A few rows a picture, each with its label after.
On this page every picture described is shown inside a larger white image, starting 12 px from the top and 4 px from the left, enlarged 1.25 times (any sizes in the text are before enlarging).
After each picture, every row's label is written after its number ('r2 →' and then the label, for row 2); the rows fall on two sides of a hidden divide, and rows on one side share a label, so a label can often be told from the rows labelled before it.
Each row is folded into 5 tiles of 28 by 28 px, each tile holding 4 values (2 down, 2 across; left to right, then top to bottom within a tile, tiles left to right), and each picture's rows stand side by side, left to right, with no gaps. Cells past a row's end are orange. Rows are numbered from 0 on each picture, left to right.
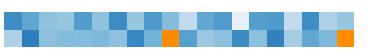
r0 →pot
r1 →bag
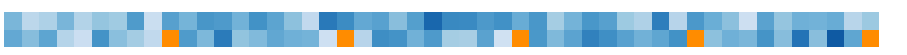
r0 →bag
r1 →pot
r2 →pot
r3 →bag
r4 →bag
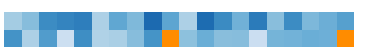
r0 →pot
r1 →pot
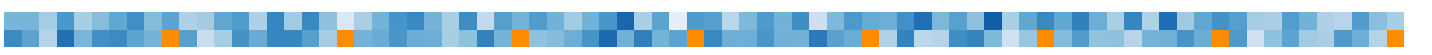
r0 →bag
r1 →bag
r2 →pot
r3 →bag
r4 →bag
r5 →pot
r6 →pot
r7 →bag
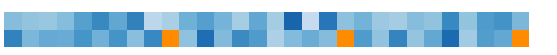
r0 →bag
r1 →pot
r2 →bag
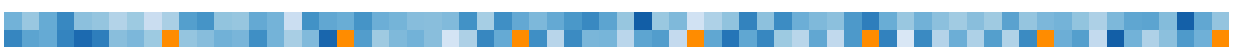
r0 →bag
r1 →bag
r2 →pot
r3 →pot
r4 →pot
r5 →bag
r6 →bag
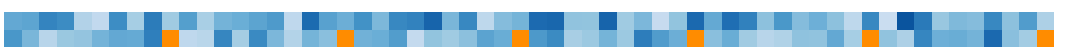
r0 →pot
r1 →bag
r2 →pot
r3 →pot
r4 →pot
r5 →pot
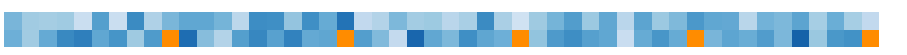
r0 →bag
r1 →bag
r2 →bag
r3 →pot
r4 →bag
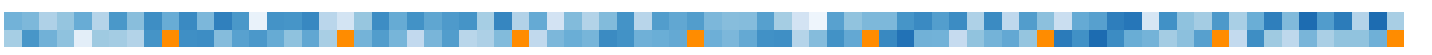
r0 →pot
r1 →bag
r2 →pot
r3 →bag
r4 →bag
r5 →pot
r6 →pot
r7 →pot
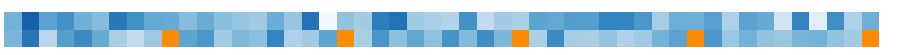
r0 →pot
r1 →bag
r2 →pot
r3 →pot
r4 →bag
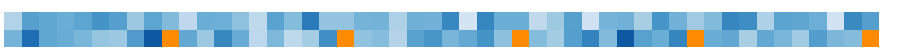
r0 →pot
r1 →bag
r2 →bag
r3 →bag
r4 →pot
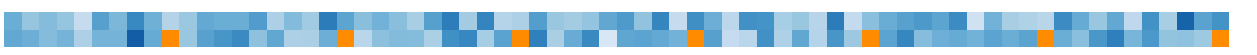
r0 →bag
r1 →pot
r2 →bag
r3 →bag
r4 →bag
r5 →pot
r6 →bag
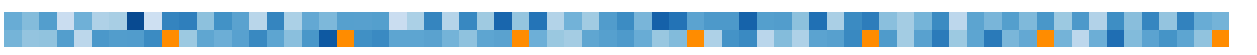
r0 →bag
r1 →bag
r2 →pot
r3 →bag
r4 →pot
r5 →bag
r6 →bag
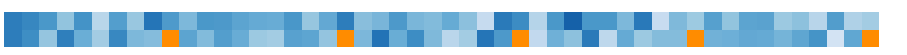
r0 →pot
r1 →pot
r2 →pot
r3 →pot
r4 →bag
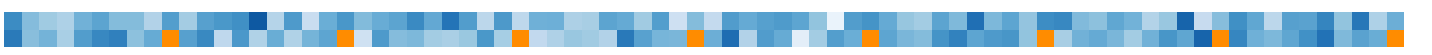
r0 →bag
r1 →pot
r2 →pot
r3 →bag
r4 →pot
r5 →bag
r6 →bag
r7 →bag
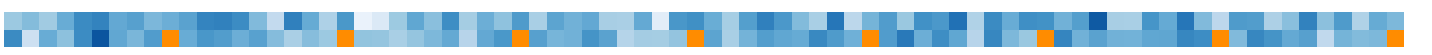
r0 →bag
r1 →pot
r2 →bag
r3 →pot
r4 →bag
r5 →pot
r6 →bag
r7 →pot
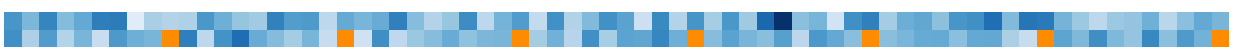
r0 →pot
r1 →bag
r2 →pot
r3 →bag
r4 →pot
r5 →pot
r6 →bag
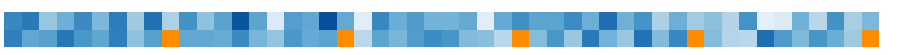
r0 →pot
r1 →pot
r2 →pot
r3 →pot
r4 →bag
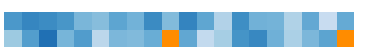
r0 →pot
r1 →bag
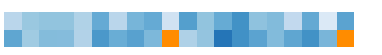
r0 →bag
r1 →bag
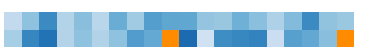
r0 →pot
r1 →bag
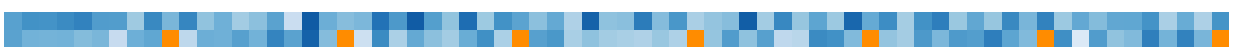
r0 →pot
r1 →bag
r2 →pot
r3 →pot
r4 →pot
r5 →bag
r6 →bag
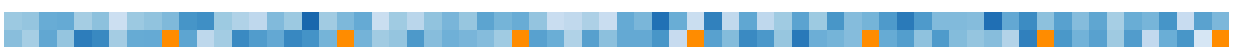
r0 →bag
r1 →bag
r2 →bag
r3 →bag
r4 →bag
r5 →pot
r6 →pot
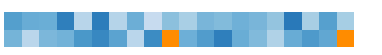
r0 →bag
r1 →pot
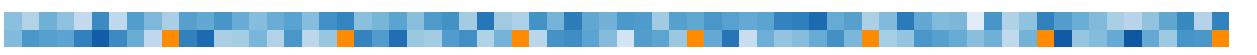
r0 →bag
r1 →pot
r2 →bag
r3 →pot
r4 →pot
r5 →pot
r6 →bag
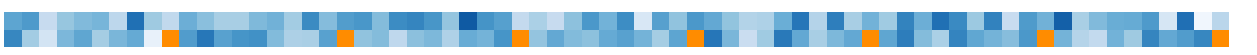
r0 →bag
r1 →bag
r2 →pot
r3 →bag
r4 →bag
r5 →pot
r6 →bag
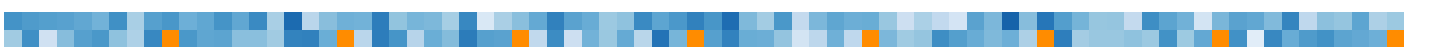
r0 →pot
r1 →pot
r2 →pot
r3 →pot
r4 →pot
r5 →bag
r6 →bag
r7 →bag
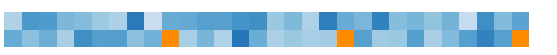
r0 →bag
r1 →pot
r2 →bag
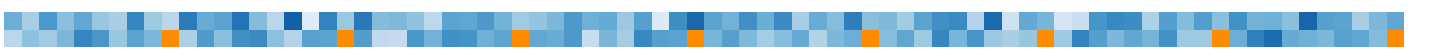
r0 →bag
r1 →pot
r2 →bag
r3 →pot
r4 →pot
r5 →pot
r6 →pot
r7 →pot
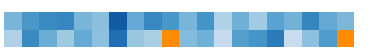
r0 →pot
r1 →bag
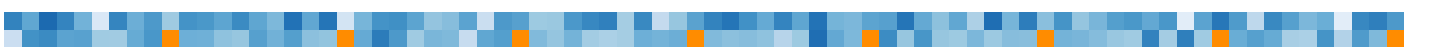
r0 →pot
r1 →pot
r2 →pot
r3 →pot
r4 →pot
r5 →pot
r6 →pot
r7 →bag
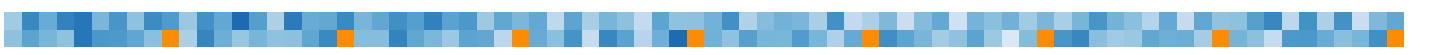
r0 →pot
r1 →pot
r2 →pot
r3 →bag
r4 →bag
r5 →bag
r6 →pot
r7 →pot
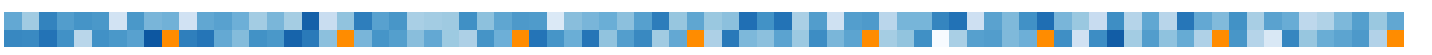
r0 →bag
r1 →bag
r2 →pot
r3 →bag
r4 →pot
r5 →pot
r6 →bag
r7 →bag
